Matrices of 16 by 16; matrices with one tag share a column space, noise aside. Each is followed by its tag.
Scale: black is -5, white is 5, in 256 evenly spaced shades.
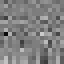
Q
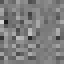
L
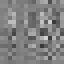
L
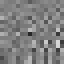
Q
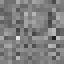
L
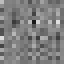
L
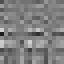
Q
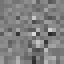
Q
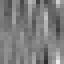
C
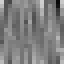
C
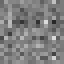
L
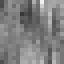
C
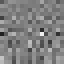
Q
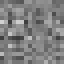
L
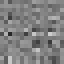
Q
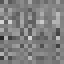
L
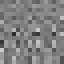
Q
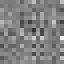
L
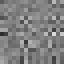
Q
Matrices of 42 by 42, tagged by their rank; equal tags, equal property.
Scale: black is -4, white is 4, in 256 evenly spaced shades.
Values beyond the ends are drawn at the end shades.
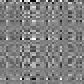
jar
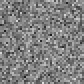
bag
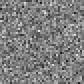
bag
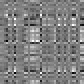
jar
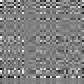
jar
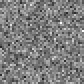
bag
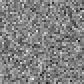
bag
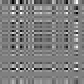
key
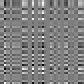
key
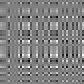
key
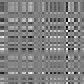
key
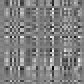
jar
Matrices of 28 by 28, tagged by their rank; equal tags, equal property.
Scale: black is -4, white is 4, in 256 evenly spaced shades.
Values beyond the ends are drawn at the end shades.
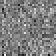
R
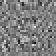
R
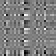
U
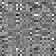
R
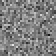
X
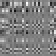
U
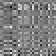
U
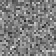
X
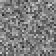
X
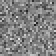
X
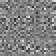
R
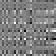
U
